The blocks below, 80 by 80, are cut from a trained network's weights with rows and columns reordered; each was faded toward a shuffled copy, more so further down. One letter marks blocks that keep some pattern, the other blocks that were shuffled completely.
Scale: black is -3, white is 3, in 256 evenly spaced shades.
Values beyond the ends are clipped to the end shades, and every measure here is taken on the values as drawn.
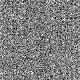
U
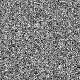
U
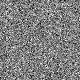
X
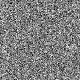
U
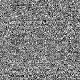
U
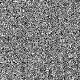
U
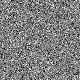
X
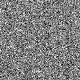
U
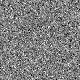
X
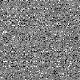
U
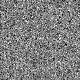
U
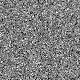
X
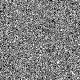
U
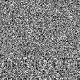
U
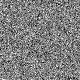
X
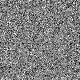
X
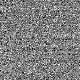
U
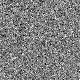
X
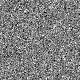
X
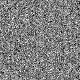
U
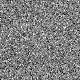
X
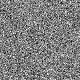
X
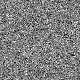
X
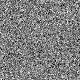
U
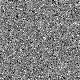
X
